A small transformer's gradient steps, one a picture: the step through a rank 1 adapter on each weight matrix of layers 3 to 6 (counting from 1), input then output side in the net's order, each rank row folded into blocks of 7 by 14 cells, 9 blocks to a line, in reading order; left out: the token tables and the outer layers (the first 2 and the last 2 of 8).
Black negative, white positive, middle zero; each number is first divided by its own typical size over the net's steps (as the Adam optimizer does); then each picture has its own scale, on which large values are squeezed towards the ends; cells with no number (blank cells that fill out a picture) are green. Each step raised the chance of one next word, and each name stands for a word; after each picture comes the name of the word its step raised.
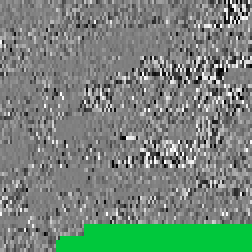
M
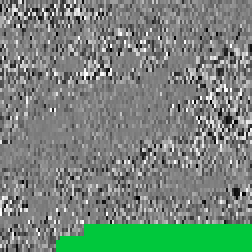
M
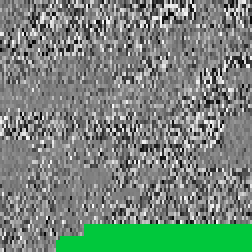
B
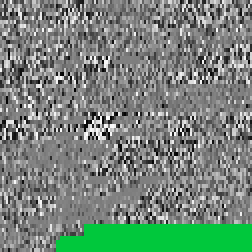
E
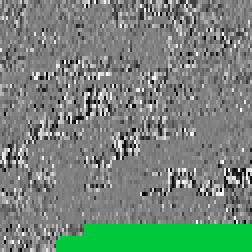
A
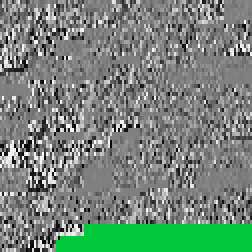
E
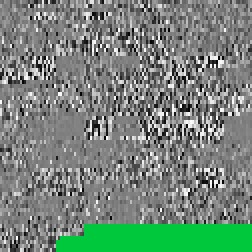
M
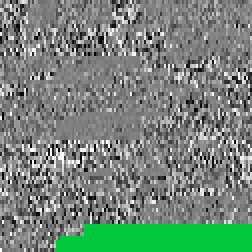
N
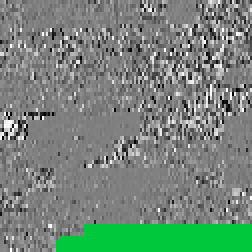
M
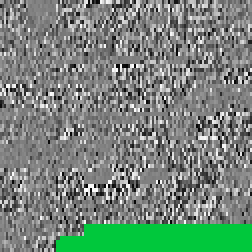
N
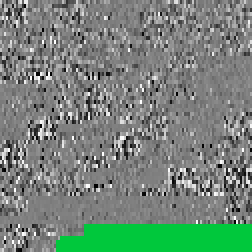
A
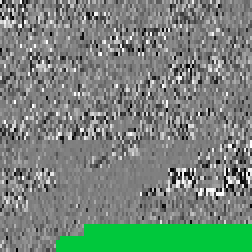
A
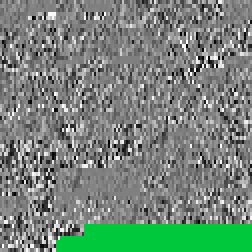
M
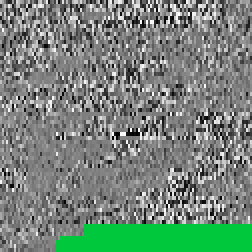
N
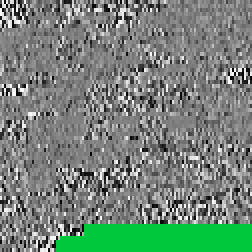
N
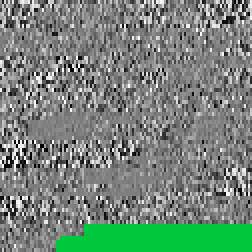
E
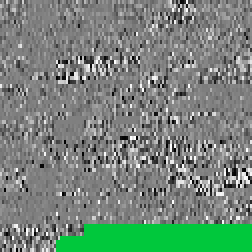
A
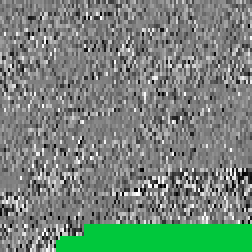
A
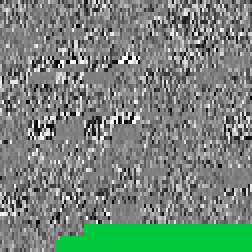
E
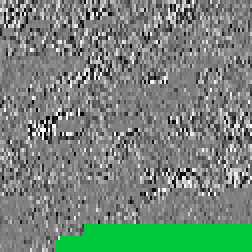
A
